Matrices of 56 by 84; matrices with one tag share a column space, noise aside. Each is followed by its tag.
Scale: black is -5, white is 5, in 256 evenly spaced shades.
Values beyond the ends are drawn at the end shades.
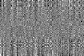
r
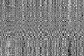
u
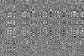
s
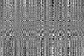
u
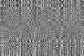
r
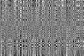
r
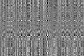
u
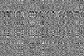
s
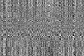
u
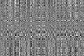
u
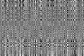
r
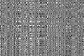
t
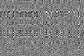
s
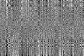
r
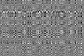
s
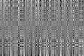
r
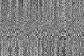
u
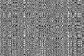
t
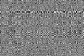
s
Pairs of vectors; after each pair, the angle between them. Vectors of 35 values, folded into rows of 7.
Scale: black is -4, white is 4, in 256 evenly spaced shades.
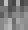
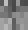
nearly parallel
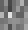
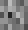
nearly opposite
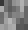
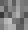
partly aligned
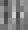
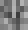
partly aligned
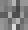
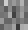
partly aligned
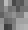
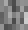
partly aligned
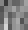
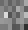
orthogonal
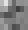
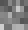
partly opposed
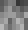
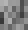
orthogonal
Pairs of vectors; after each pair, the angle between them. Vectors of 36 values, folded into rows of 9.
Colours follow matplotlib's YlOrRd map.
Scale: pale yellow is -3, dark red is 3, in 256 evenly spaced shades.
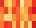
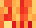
nearly opposite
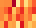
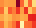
partly opposed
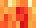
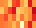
partly opposed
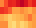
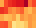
nearly parallel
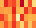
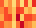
nearly opposite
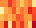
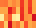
orthogonal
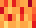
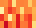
nearly opposite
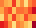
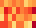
nearly parallel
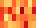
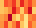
partly opposed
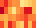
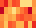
nearly parallel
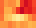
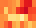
nearly parallel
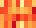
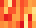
partly opposed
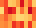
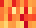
partly opposed
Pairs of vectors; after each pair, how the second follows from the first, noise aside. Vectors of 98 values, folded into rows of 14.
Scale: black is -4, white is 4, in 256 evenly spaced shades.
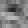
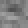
shrunk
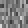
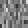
reversed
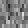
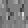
partly zeroed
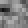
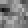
copied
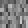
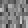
copied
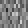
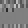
partly zeroed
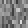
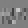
partly zeroed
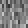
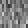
copied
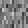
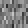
copied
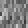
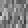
copied
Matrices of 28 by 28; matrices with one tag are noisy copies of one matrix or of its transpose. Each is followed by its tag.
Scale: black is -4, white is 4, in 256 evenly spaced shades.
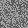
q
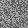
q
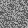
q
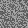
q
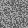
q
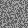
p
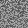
p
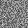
p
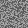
p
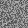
p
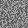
p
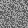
q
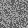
q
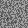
p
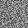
p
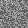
q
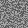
p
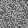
q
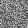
q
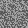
q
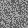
q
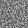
p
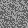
q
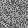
q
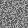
p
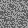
q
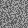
p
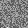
q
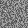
p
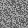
q
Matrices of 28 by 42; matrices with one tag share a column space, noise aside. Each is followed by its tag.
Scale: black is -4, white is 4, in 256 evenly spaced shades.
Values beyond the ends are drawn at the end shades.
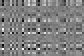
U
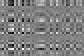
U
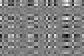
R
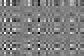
U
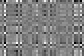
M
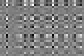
R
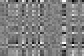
M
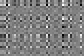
R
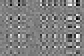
R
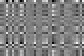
M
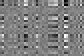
R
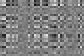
R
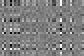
U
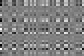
U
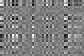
R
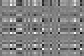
U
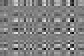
U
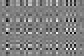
U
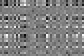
R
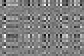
R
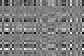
U
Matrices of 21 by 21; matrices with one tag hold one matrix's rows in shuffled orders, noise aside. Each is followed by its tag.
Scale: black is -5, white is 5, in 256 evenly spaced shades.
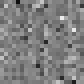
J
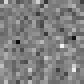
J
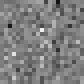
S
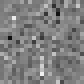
S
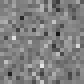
S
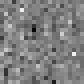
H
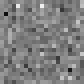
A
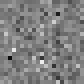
S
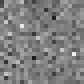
H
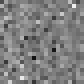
H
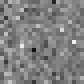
H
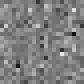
J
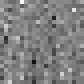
H
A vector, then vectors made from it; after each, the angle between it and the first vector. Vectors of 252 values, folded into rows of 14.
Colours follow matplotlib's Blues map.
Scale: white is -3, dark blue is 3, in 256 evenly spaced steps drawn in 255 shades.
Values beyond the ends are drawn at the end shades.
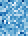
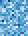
partly aligned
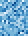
nearly opposite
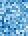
partly aligned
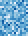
partly aligned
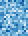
partly aligned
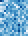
orthogonal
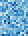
nearly opposite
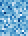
partly aligned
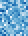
partly opposed
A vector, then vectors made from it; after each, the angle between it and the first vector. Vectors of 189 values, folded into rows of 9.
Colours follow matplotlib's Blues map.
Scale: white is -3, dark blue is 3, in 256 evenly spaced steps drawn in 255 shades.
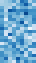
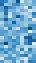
partly opposed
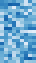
partly opposed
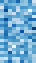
partly opposed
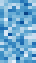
nearly parallel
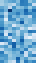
nearly parallel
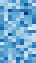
nearly parallel
